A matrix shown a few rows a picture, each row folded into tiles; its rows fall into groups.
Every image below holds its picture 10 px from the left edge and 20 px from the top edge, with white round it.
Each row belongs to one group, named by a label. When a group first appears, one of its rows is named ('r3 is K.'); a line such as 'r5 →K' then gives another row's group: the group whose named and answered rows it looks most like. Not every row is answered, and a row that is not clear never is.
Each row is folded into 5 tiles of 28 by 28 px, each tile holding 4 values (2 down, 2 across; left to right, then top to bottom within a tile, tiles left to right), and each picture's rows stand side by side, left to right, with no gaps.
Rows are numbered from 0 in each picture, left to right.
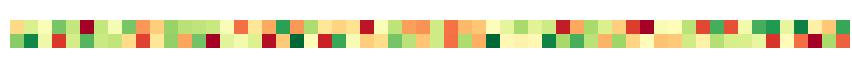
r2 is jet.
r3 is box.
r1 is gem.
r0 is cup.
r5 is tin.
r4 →jet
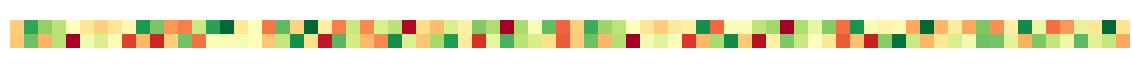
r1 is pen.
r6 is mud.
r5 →cup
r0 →gem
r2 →jet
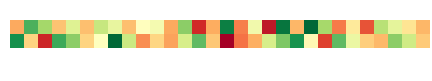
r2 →jet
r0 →jet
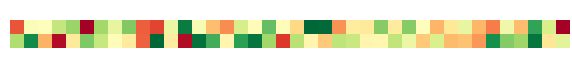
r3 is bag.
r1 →jet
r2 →jet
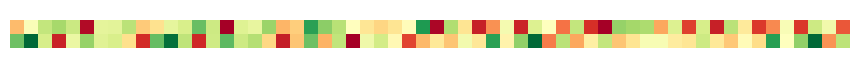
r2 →gem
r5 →bag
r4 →pen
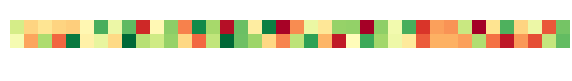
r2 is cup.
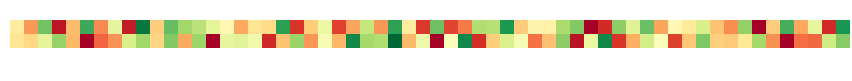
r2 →bag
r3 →pen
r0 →mud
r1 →gem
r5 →mud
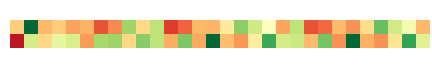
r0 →bag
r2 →box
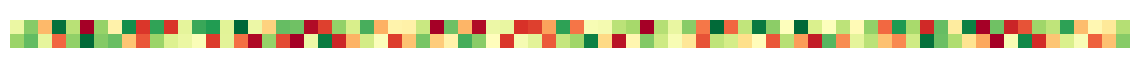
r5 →tin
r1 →tin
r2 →pen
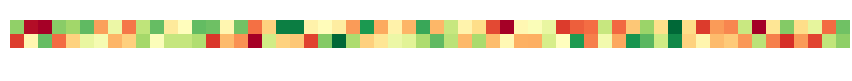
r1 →tin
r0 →pen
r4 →bag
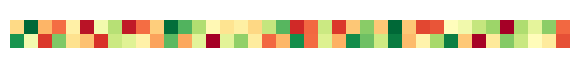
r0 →jet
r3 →cup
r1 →gem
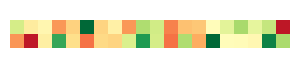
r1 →box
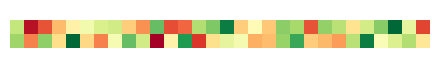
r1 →pen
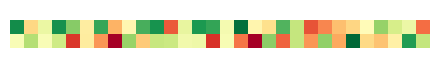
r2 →box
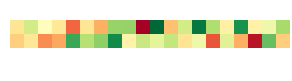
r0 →bag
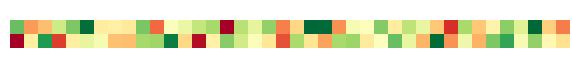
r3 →bag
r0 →pen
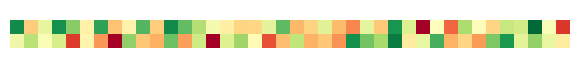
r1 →gem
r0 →tin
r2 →bag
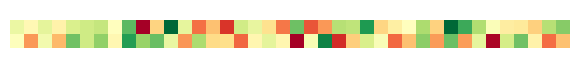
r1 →jet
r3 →gem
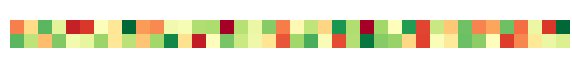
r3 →mud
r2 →cup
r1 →cup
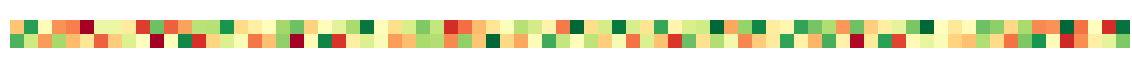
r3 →box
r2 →pen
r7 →mud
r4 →tin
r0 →jet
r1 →pen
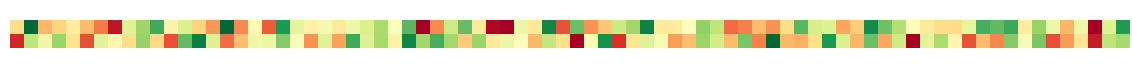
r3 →jet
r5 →box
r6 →gem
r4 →pen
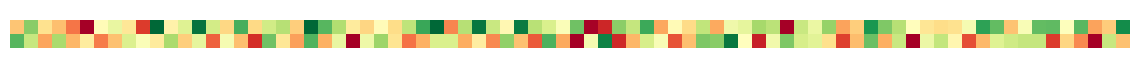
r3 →tin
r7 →tin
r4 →pen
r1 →tin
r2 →gem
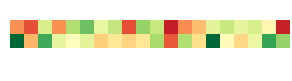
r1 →box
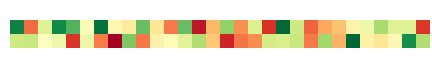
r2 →box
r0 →tin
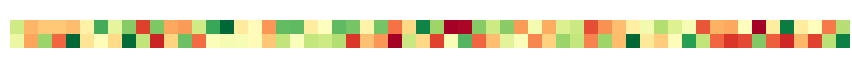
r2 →tin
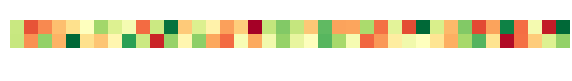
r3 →mud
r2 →mud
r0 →box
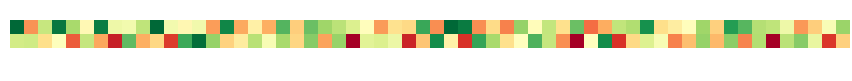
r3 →jet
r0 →tin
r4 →pen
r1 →mud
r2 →gem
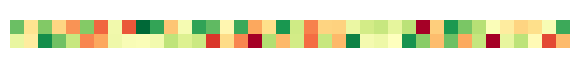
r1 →tin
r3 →gem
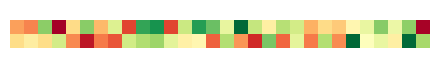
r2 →box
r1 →tin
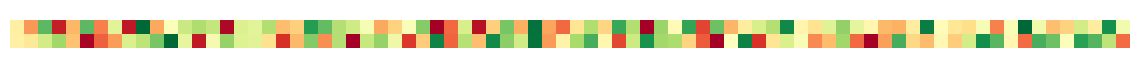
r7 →jet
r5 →pen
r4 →cup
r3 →bag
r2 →gem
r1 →cup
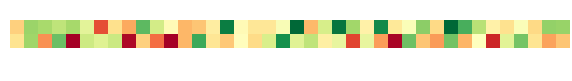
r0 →gem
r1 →mud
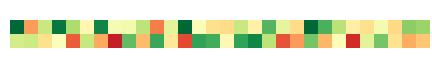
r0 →tin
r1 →jet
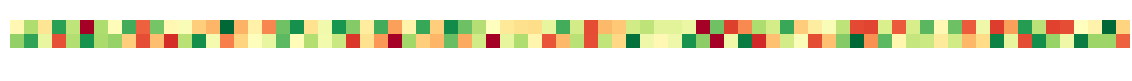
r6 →bag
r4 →box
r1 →mud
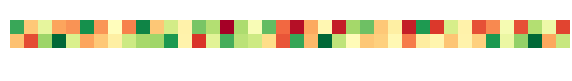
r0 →mud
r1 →cup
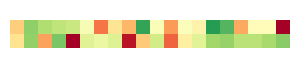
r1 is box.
